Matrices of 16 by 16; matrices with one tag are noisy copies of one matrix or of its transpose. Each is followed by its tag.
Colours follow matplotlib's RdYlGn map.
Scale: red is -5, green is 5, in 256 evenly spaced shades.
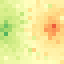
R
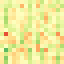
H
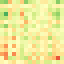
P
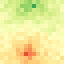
R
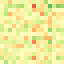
H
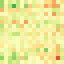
P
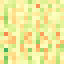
H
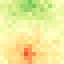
R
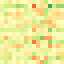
H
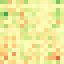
P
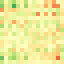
P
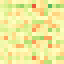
H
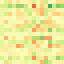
H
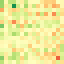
P
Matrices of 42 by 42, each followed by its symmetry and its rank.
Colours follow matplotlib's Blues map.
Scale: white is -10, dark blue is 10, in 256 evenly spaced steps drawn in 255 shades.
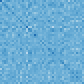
symmetric, rank five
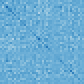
symmetric, rank five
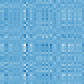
neither, rank two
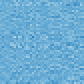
neither, rank five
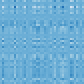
neither, rank two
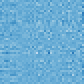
neither, rank five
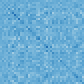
symmetric, rank five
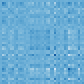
symmetric, rank three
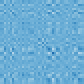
symmetric, rank three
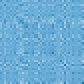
symmetric, rank three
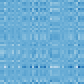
neither, rank two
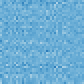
neither, rank five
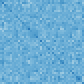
symmetric, rank five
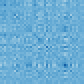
symmetric, rank three
